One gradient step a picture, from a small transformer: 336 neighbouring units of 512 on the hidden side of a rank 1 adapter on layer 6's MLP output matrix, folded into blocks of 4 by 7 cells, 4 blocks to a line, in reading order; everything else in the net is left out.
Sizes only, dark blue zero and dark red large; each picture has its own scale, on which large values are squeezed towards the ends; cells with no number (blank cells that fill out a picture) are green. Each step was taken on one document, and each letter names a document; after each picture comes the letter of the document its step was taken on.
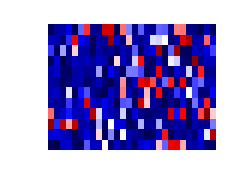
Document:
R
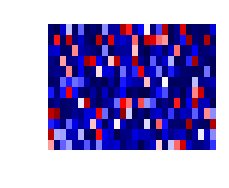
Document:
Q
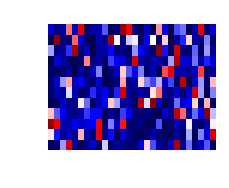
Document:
R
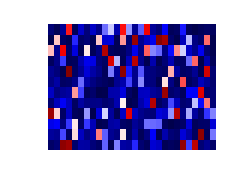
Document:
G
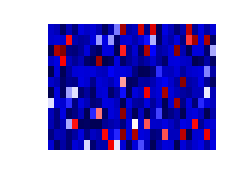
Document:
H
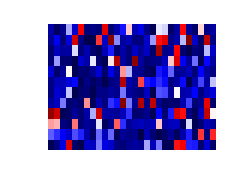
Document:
R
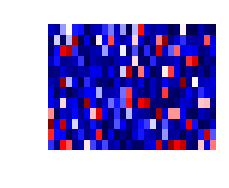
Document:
G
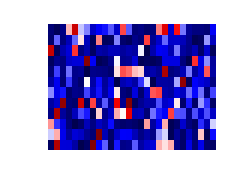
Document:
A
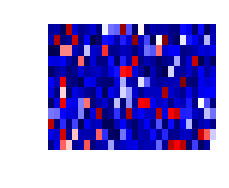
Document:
G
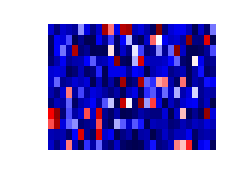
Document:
R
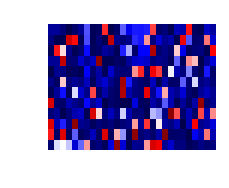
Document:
H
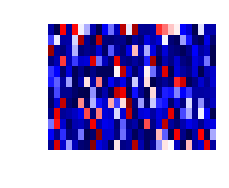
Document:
A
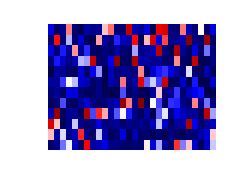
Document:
Q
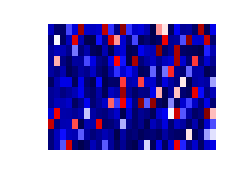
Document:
R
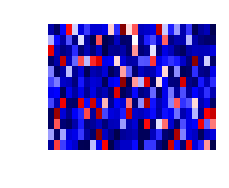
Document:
A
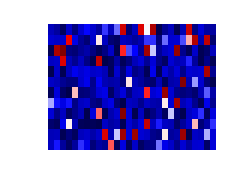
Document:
H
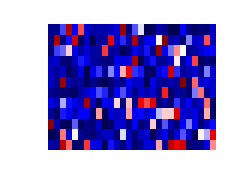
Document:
G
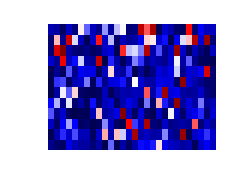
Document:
H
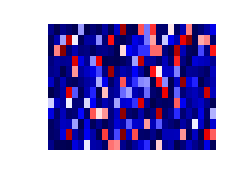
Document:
H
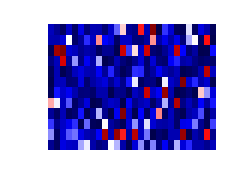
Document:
H
